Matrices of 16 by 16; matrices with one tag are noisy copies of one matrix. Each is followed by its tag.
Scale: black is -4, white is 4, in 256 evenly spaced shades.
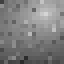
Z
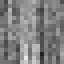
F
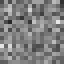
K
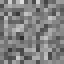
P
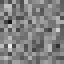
K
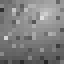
Z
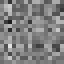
K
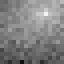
Z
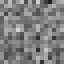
P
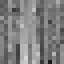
F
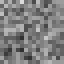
P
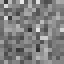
P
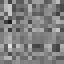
K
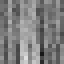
F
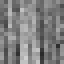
F
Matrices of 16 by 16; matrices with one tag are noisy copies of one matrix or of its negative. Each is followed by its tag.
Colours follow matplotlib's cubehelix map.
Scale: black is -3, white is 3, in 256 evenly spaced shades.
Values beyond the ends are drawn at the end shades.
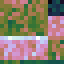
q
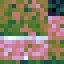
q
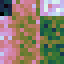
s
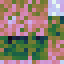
q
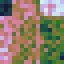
s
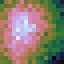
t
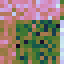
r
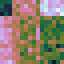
s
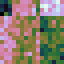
s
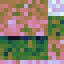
q
